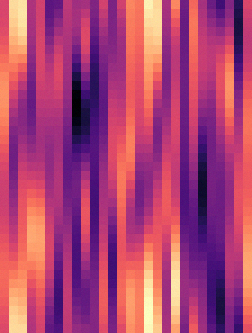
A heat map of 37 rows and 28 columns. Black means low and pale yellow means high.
Histogram: bell-shaped. Stripes: upright, repeating 2 times. Grain: streaks running down. Slope: none.
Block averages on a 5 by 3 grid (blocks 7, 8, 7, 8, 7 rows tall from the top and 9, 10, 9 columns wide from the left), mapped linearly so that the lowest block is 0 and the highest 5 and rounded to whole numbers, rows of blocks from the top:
441 / 113 / 120 / 430 / 451
